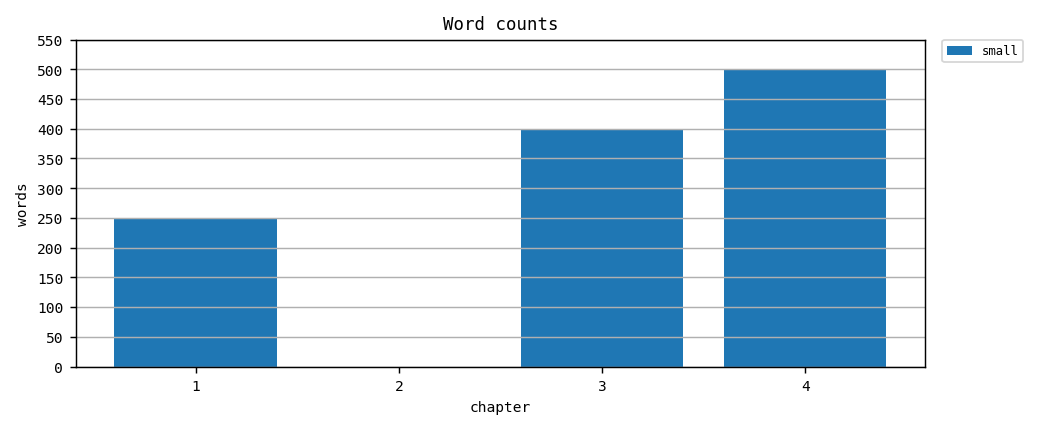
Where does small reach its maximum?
4
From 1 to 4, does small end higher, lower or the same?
higher
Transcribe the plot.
Title: Word counts
x-axis: chapter, ticks 1 2 3 4
y-axis: words, ticks 0 50 100 150 200 250 300 350 400 450 500 550
Legend: small
Values:
small: 250 0 400 500
